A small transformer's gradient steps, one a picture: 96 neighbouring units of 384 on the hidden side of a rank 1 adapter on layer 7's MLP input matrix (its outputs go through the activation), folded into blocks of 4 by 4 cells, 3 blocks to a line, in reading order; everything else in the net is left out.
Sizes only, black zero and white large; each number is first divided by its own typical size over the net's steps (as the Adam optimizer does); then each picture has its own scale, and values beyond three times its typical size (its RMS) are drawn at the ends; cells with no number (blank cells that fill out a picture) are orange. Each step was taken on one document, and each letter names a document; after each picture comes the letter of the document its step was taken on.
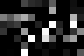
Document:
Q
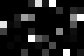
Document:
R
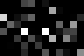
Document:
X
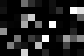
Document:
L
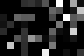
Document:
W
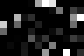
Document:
R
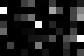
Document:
L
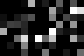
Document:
W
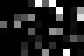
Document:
R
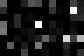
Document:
L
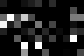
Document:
Q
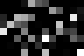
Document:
W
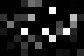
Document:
X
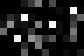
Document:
Q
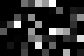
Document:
R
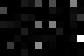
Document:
L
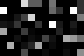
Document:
L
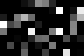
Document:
R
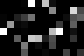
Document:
W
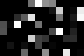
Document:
R
